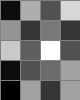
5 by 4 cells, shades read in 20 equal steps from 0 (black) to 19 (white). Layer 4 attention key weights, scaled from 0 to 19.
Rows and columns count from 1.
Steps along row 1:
up down up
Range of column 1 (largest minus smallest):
15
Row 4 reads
1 6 8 12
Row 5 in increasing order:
0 4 12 12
